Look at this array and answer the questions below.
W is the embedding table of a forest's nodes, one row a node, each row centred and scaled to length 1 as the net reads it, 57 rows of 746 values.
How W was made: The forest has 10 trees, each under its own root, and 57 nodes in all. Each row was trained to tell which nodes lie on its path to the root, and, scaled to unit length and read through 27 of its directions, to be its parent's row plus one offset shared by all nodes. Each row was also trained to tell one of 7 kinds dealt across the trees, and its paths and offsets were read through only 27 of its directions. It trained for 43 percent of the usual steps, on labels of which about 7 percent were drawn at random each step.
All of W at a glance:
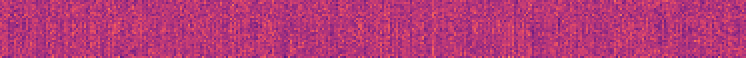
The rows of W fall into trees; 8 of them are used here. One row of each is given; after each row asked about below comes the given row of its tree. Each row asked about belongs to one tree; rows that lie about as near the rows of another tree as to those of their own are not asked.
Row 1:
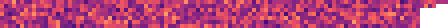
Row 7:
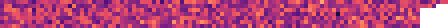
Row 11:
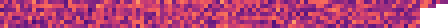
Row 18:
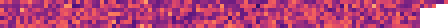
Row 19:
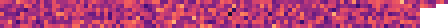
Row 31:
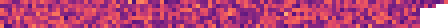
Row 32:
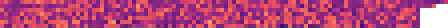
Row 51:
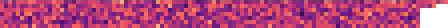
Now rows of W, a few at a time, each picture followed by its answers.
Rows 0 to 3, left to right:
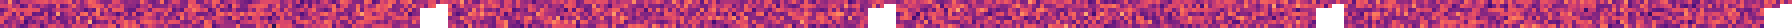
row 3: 19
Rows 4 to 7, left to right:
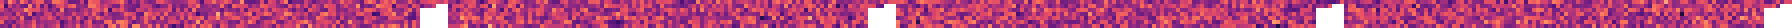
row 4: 1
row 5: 31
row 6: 31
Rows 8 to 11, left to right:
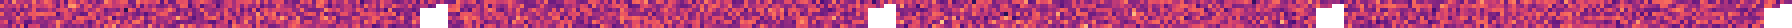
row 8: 32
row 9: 1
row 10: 32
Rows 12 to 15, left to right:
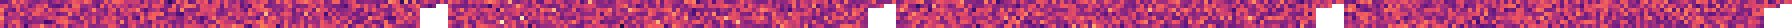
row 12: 32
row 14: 1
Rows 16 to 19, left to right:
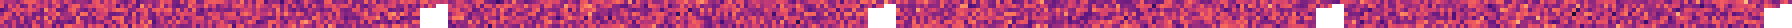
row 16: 11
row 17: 11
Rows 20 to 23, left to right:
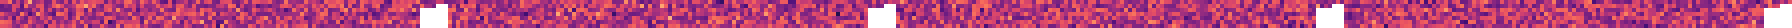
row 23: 19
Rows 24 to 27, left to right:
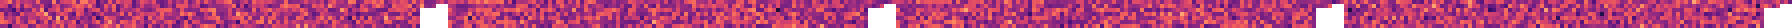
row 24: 32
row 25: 32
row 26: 32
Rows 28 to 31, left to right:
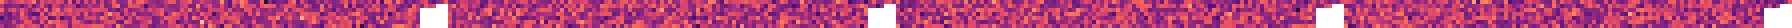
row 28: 19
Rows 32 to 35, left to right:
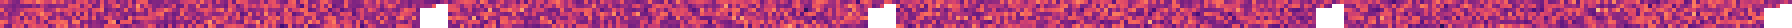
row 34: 51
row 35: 31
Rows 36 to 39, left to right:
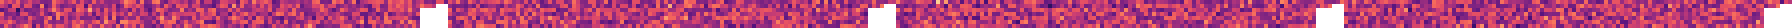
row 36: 19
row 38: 19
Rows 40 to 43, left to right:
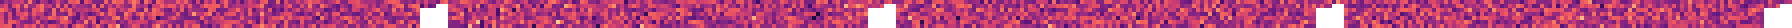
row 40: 51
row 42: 1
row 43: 1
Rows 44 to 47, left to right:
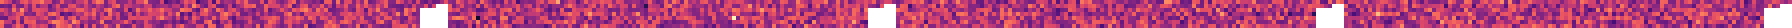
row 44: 31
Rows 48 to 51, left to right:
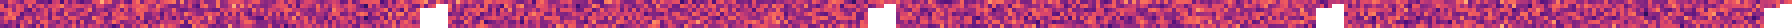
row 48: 11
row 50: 31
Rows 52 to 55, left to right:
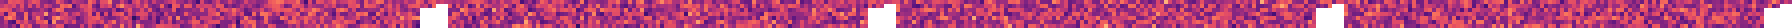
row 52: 18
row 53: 11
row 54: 1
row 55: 1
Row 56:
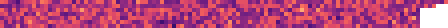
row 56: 31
